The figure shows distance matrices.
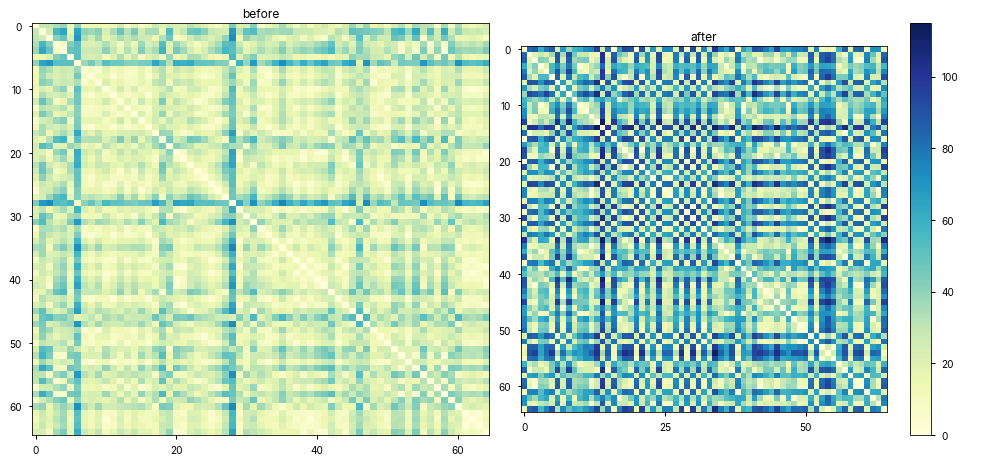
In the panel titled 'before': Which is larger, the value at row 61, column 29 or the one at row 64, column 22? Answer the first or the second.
the second
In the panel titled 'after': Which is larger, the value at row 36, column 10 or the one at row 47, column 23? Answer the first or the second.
the second
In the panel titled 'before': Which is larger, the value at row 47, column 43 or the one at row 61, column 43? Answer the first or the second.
the first
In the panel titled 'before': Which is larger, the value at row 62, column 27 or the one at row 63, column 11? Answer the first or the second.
the first
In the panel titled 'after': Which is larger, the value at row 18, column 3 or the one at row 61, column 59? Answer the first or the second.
the second
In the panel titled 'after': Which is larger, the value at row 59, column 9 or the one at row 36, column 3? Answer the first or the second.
the first
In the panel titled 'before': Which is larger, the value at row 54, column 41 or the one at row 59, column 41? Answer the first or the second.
the first
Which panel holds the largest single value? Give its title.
after
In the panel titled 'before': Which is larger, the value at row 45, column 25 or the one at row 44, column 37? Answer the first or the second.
the first
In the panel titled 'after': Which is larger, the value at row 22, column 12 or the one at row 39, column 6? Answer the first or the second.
the second
